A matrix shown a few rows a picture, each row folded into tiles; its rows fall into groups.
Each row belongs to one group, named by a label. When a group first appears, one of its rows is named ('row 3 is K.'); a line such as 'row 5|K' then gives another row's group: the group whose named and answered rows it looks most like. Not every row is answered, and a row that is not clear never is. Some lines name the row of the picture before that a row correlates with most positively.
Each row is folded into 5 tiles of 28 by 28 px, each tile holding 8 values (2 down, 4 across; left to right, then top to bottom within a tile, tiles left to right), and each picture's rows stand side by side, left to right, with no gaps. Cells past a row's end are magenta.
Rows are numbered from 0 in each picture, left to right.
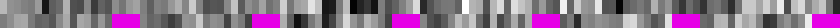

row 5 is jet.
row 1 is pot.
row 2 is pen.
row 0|pen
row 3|jet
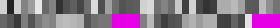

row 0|pot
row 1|pot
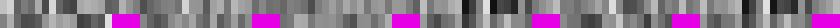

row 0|pot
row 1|jet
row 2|jet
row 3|pen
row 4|pot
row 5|pen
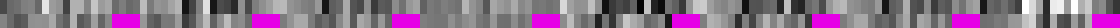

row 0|jet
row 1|pen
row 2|pen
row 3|jet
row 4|pen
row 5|pen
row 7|jet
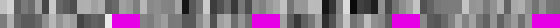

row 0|pot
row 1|pen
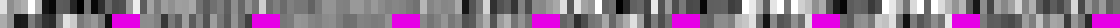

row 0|pen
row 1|pot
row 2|jet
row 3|pen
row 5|jet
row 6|jet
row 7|pot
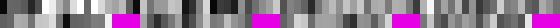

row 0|jet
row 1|pen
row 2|jet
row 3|pot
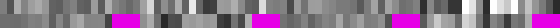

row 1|pot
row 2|pot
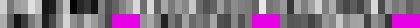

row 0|pen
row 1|pot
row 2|pot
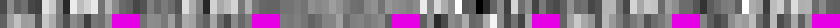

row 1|jet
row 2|pot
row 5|jet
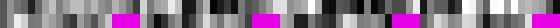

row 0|jet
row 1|pen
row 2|pen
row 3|jet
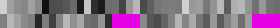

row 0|pen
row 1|jet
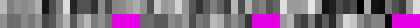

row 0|pen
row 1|pot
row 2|pen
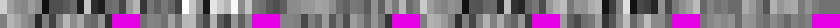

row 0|pen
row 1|jet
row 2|pot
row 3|pen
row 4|pen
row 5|jet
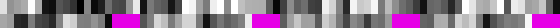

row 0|pen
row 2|jet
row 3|jet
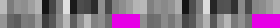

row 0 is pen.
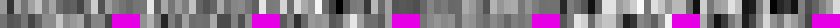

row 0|pot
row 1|pot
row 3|jet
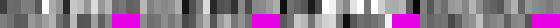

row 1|pen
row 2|jet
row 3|pot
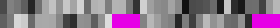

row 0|jet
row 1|pen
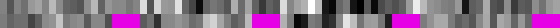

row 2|pen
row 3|pen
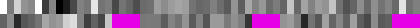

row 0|pot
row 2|pot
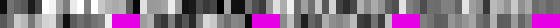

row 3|jet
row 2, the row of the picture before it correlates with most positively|2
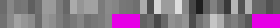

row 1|pot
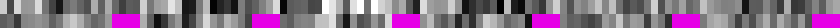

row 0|pot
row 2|jet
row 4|pot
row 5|pen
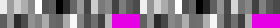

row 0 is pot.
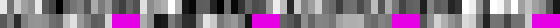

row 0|pot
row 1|pen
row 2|pot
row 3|jet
